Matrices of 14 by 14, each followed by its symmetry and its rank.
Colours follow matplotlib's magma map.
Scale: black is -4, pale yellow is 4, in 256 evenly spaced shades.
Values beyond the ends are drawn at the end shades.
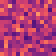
neither, full rank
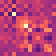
symmetric, rank three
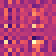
neither, rank two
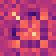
symmetric, rank three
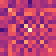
symmetric, rank three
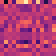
neither, rank two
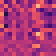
neither, rank three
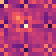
symmetric, rank three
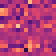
neither, rank three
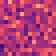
neither, full rank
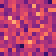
neither, full rank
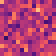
neither, full rank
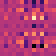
neither, rank two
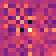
symmetric, rank three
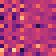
neither, rank two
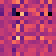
neither, rank two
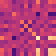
symmetric, rank three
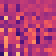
neither, rank three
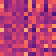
neither, rank three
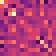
symmetric, rank three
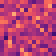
neither, full rank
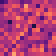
neither, full rank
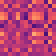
neither, rank two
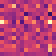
neither, rank three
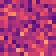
neither, full rank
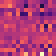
neither, rank three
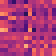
neither, rank three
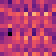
neither, rank two
